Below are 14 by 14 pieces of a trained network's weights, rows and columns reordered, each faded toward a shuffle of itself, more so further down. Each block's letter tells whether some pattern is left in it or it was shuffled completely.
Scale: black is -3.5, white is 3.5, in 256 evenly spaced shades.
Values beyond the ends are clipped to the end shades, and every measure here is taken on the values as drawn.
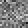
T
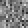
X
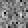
T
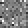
T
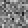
T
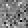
T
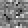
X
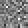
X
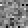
T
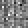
X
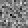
T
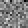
X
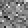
T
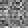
X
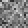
T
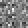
X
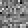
X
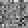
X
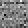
X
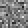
T
